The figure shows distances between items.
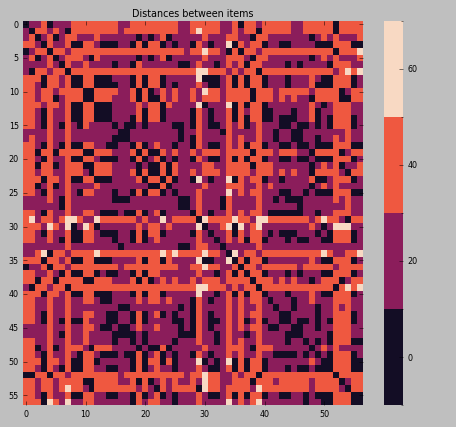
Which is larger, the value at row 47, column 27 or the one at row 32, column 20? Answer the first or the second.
the first
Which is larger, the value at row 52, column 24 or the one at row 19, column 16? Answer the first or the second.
the first
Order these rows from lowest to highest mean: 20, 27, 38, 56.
20, 27, 56, 38
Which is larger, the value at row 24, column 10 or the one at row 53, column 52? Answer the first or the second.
the second
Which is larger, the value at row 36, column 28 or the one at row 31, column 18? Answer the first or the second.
the first
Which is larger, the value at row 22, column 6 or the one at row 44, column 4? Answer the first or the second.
the second
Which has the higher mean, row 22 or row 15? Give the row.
22
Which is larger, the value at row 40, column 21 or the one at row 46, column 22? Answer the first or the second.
the first
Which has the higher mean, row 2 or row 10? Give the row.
10
